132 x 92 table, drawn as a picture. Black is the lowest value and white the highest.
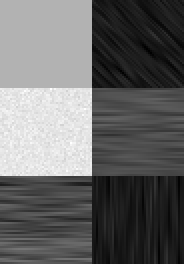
It is made of 3 by 2 panels. Panel 1,1: high, flat. Panel 1,2: very low, slanting down to the right, faint in contrast. Panel 2,1: very high, fine-grained, faint in contrast. Panel 2,2: low, streaked across, faint in contrast. Panel 3,1: low, streaked across. Panel 3,2: very low, streaked downward, faint in contrast.
